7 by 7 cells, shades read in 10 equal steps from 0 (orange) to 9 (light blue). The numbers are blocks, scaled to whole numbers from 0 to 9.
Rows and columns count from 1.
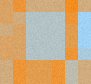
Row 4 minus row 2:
0 -1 0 0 0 1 0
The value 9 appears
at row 2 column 7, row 3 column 7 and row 4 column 7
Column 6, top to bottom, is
0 1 2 2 1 6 6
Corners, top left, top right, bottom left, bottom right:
3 4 4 4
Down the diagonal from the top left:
3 4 7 7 7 6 4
